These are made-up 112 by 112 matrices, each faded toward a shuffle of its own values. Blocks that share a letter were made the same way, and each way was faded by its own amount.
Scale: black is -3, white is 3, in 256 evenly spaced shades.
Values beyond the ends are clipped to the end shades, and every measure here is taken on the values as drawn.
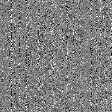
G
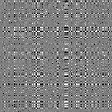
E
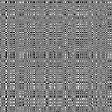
E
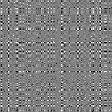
E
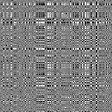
E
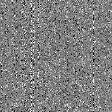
G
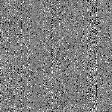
G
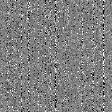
G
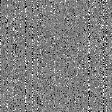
G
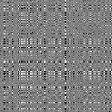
E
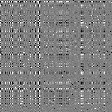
E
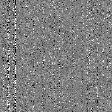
G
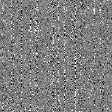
G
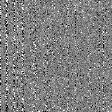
G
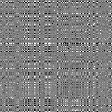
E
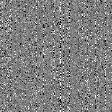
G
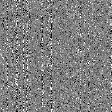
G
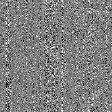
G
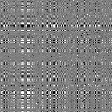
E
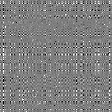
E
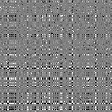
E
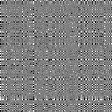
E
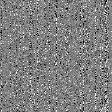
G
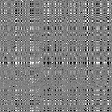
E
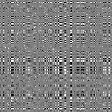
E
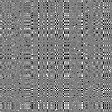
E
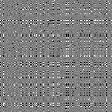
E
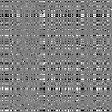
E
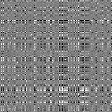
E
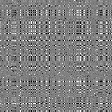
E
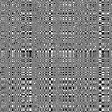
E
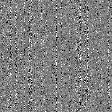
G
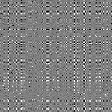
E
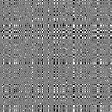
E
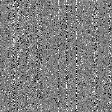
G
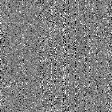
G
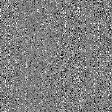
G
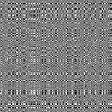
E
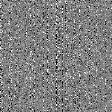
G
